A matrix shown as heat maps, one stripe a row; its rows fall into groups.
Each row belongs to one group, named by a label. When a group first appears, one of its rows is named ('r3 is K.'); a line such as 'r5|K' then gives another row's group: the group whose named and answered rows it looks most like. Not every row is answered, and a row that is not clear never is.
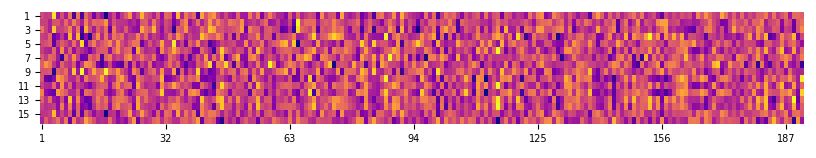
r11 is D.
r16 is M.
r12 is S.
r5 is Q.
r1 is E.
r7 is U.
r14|D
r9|Q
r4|D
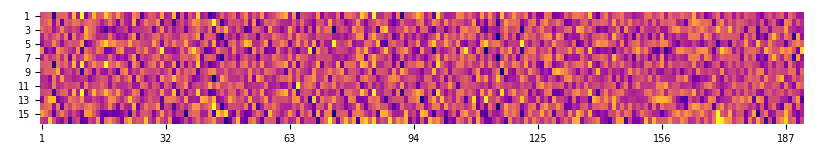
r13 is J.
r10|D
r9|E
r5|J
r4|M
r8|Q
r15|S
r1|Q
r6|S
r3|S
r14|M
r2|M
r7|M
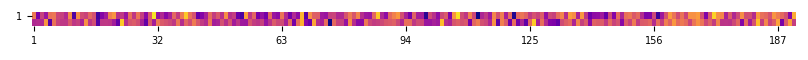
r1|S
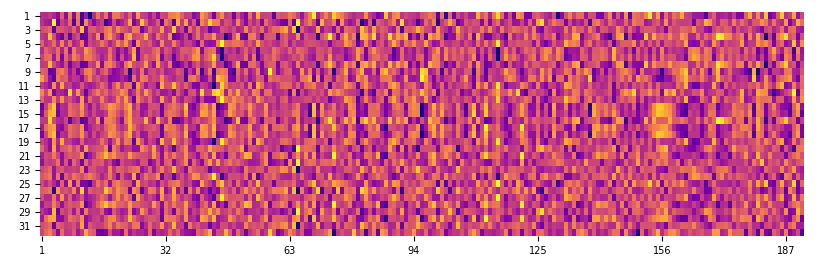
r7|M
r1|D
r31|Q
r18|J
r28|J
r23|Q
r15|J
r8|U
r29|E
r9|S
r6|M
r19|D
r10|S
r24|M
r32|S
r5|D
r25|D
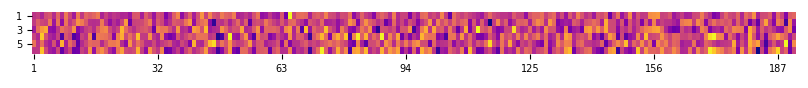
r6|U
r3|J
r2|M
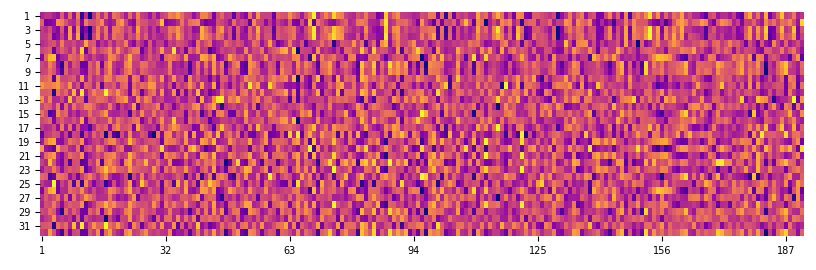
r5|S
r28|J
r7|J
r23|J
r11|E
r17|D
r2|S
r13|D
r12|Q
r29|U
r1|D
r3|D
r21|J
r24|S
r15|S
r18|E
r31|Q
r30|E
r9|U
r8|U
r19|J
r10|Q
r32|U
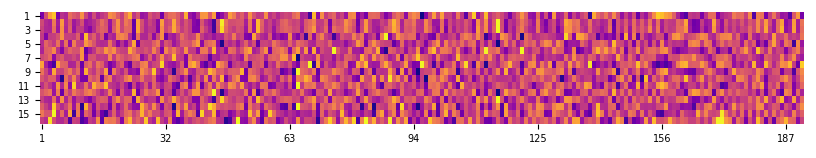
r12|M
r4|S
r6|J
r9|E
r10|U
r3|D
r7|Q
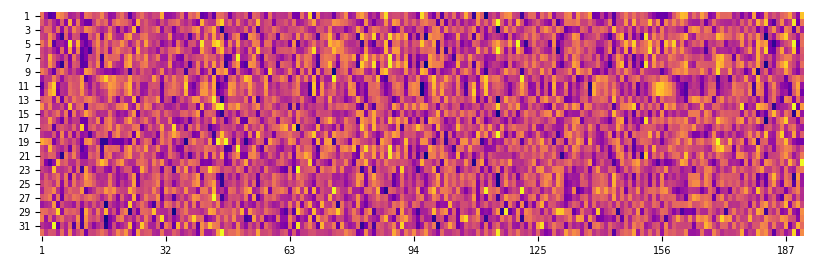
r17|Q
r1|S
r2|D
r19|S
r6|D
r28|E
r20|U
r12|J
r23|E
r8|U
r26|J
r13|M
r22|S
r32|D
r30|S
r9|S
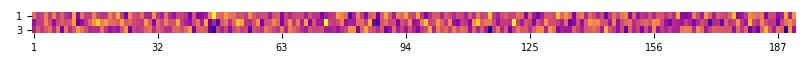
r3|M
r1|D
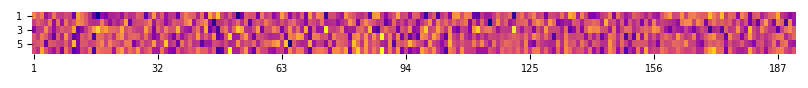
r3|J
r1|S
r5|Q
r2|M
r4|U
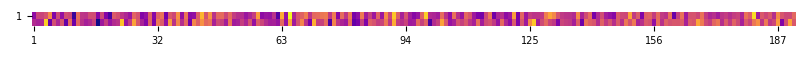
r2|E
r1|E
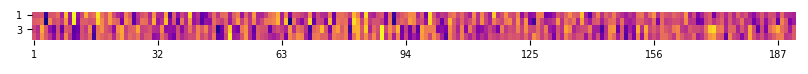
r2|Q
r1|Q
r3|U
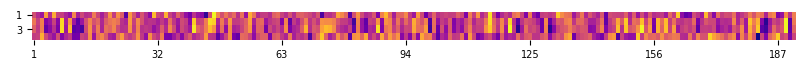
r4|U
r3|D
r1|D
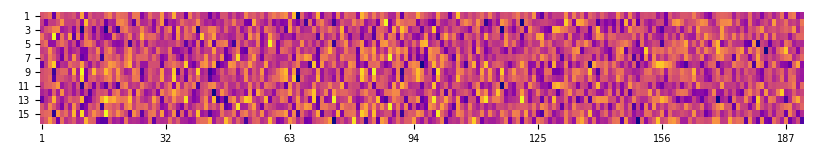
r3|E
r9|Q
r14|U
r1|Q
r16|S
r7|U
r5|S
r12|D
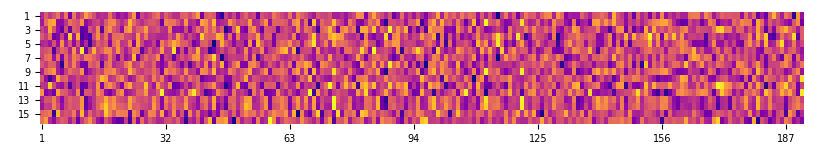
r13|J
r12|S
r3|U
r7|M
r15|Q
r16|S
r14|J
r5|D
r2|J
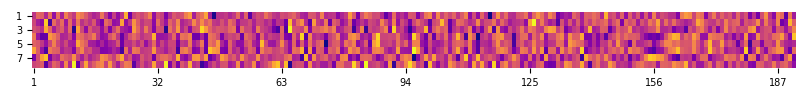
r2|E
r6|S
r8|Q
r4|S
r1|M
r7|J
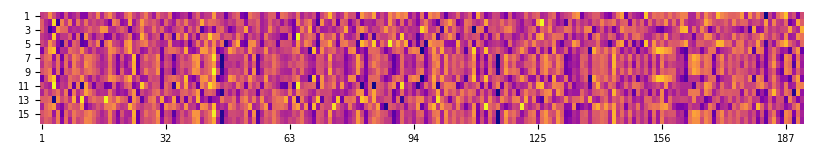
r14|J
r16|M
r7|M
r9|M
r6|J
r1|U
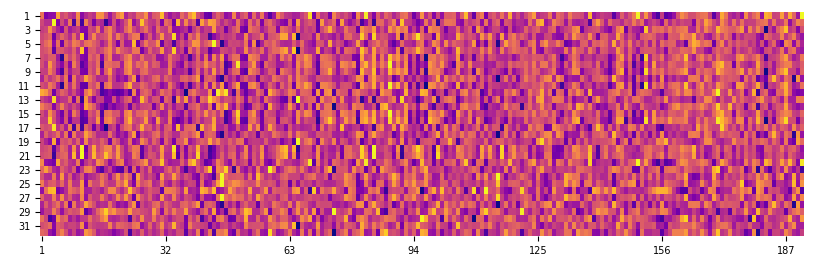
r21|Q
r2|E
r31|Q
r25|D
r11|U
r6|Q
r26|J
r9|U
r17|E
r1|S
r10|M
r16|U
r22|S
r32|S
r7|U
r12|S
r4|Q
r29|J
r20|Q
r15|U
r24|D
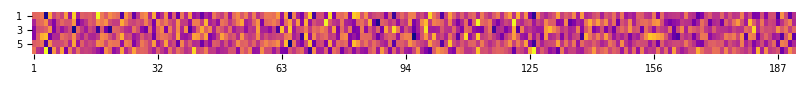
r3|E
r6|E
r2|J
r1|Q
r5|Q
